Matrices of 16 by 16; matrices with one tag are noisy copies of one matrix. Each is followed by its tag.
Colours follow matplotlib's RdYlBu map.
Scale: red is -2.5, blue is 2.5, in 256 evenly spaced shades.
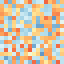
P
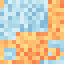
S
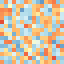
P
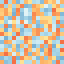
P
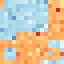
S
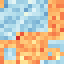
S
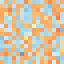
P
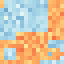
S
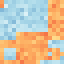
S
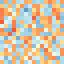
P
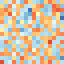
P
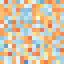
P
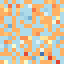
P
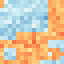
S
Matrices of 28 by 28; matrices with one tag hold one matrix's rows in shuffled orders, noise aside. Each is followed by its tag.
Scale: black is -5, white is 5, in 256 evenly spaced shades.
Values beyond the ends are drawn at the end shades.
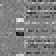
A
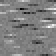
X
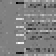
A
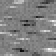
X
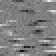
X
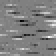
X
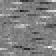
X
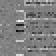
A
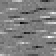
X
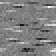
X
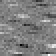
X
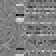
A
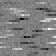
X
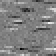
X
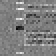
A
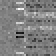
A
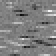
X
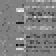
A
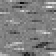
X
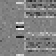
A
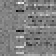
A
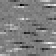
X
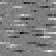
X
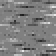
X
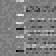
A
